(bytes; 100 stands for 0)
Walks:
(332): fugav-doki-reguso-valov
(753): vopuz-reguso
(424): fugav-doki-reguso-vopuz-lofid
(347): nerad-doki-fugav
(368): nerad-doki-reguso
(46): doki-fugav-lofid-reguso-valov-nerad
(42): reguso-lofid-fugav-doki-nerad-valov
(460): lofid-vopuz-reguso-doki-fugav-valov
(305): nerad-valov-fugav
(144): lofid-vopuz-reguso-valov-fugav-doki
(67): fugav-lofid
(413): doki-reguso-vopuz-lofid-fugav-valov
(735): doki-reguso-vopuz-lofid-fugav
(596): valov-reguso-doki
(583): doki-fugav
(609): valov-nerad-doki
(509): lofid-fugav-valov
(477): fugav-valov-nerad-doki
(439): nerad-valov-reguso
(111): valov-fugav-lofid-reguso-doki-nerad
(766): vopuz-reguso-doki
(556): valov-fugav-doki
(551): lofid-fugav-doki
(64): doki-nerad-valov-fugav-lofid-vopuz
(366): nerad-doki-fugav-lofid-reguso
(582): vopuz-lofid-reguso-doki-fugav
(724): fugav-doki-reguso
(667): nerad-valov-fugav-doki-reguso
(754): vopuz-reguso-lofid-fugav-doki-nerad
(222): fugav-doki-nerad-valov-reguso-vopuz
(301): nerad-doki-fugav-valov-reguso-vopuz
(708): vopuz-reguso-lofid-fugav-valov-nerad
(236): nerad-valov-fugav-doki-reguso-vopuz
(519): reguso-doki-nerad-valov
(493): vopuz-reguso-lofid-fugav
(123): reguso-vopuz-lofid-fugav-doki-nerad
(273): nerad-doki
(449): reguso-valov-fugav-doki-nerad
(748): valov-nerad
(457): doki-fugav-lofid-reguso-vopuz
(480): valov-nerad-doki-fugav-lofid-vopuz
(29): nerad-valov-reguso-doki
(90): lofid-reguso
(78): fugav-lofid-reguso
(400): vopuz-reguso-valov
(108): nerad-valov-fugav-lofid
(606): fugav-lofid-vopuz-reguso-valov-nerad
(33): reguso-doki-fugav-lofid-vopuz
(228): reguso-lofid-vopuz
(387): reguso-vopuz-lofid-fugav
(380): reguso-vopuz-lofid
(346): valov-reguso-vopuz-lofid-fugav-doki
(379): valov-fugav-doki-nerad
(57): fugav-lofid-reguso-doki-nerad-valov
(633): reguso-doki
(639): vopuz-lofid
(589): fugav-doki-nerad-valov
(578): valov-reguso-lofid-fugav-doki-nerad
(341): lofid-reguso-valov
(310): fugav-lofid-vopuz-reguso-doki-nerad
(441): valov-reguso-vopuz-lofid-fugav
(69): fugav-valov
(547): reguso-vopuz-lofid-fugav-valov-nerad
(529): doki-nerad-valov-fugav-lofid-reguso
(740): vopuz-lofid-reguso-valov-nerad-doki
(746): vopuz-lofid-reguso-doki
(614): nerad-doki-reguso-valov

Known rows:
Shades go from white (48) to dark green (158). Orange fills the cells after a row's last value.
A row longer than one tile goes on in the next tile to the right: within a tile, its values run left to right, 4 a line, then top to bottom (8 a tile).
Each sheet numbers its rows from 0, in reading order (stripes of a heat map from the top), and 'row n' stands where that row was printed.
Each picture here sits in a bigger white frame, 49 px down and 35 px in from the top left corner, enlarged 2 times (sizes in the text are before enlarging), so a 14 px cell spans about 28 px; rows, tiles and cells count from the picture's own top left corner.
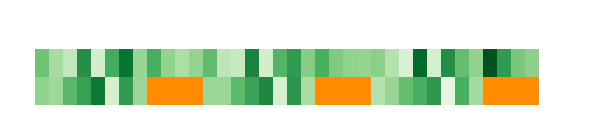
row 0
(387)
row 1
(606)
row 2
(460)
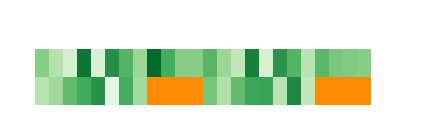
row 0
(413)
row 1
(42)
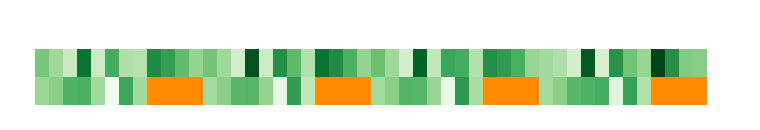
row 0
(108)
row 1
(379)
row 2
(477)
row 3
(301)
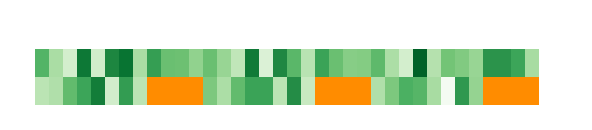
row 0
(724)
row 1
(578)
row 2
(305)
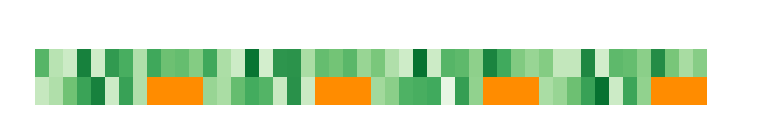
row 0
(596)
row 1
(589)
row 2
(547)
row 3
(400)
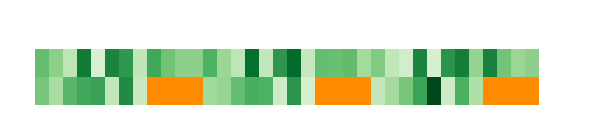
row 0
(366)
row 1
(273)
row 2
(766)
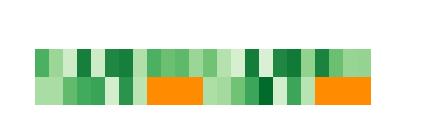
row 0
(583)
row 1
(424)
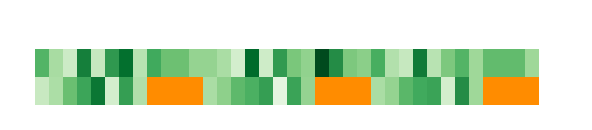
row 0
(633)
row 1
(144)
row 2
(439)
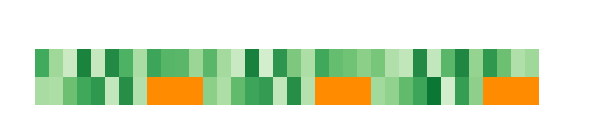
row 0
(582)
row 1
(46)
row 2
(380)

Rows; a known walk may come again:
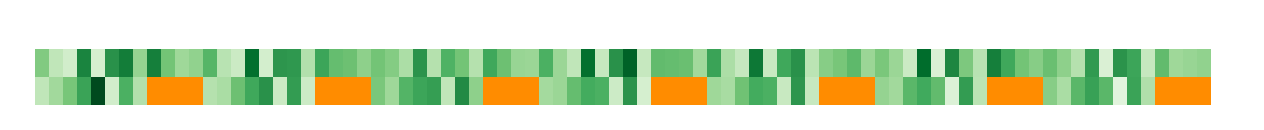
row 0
(766)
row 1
(614)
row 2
(90)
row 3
(273)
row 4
(609)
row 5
(111)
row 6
(67)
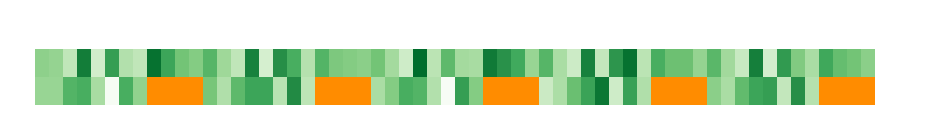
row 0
(509)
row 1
(42)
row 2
(69)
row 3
(633)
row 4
(46)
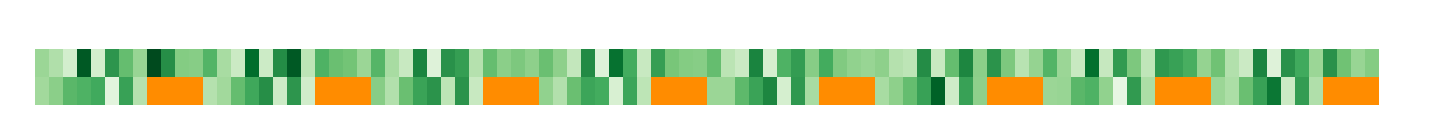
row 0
(301)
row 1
(368)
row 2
(57)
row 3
(551)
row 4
(606)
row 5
(753)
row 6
(64)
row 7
(346)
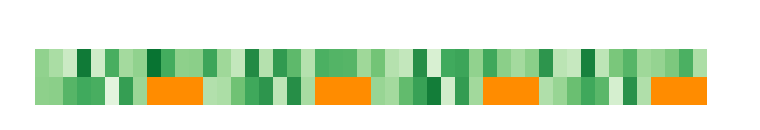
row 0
(708)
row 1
(746)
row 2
(441)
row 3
(748)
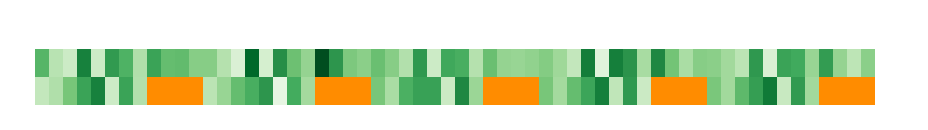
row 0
(596)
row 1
(460)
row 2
(78)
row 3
(754)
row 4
(493)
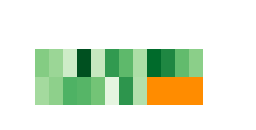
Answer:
(449)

